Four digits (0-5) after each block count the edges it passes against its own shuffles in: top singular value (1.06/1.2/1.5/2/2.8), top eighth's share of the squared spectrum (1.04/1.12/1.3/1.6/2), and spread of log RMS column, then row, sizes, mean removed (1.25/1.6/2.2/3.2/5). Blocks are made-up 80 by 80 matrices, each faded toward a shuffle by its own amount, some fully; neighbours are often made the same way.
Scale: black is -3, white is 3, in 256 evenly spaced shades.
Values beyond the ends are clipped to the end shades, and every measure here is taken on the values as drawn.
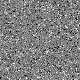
2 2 0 0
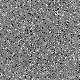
2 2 1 0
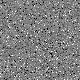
0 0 0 0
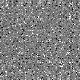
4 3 2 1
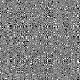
4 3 2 2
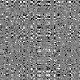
5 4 3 3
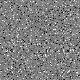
3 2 1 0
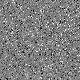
2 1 0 0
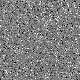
2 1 0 0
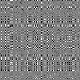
5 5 4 4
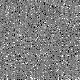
4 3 1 1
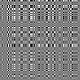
5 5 5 5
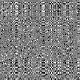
5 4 3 3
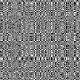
5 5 4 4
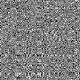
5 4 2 2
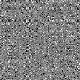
4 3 2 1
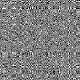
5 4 2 3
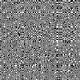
5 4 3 3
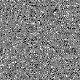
4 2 1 1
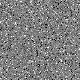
3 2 1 0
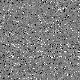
1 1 0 2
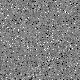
0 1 0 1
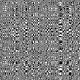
5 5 3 3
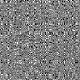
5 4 3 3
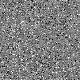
2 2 0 0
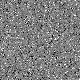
0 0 0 0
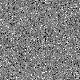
3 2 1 0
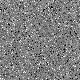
0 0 0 0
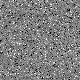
0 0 0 0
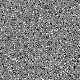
3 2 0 0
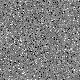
1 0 0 0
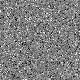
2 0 0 0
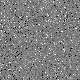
0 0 0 0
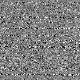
1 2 0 3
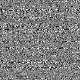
2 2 0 4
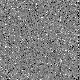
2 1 1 0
